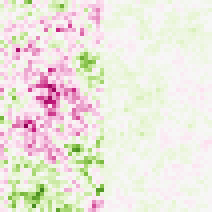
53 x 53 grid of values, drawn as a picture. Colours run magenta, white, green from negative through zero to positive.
Mirror symmetry: none. Ninth with the lowest average: middle left. Stripes: none. Average level on the scale: 50%. Seam: vertical, 50% of the way across, the right part calmer. Grain: blotchy.
